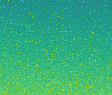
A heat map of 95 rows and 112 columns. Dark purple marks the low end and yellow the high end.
No single row or column stands out from its neighbours. Overall the values sit about 60% of the way up the scale. There is an overall slope up to the bottom. No regular stripes run through it.
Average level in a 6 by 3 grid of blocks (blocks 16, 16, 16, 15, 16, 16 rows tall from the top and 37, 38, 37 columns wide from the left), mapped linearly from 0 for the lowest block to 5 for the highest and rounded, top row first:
0 0 0
1 1 1
2 2 2
3 3 3
4 4 4
5 5 5
